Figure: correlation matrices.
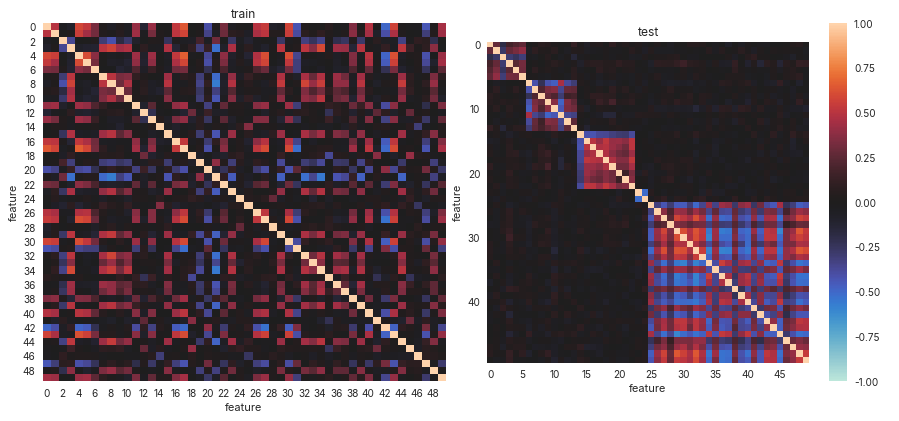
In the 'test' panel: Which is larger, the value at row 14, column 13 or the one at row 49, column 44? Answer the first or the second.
the second
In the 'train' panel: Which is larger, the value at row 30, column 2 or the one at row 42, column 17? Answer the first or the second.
the first
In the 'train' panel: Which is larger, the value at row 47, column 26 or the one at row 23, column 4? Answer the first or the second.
the second
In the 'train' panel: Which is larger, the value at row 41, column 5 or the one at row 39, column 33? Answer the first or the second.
the second
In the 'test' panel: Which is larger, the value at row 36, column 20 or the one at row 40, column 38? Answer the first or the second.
the first
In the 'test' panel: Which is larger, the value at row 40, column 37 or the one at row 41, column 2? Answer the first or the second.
the first
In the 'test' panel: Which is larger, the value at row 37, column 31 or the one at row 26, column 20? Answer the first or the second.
the second
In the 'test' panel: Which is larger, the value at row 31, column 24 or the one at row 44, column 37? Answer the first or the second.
the first
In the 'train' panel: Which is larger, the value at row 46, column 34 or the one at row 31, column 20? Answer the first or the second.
the second
